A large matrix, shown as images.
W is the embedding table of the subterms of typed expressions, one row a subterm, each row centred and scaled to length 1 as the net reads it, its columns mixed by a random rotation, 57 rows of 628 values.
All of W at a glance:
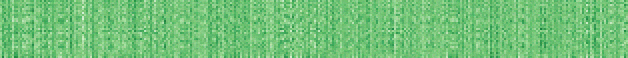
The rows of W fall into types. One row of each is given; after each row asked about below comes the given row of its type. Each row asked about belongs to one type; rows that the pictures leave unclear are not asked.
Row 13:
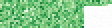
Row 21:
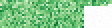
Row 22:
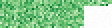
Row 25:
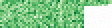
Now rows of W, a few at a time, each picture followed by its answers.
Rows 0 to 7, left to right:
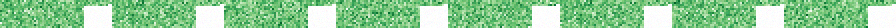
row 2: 21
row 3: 13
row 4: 22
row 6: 22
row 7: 13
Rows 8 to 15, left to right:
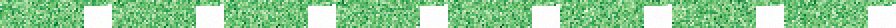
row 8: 21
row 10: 22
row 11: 22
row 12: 22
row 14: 25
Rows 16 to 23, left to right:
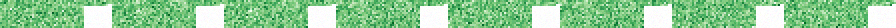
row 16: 13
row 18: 13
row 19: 21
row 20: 21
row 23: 22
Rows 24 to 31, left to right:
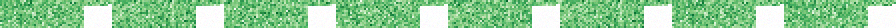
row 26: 13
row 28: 25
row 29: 25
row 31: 22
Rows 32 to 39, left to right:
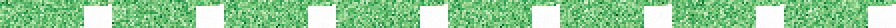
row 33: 25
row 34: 22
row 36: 22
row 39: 13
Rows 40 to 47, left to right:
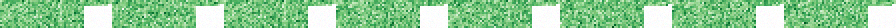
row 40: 25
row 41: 13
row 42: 25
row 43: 21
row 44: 25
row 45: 22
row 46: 21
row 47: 21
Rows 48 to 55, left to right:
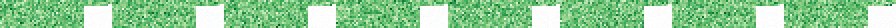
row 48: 21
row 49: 13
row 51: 25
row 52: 22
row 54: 13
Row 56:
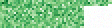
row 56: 22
